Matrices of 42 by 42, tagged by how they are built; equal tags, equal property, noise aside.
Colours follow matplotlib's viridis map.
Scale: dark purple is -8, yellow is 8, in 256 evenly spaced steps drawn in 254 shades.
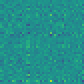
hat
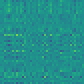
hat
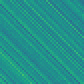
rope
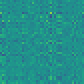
hat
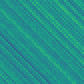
rope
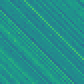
rope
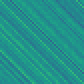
rope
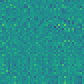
hat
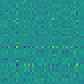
hat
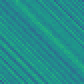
rope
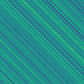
rope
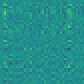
hat
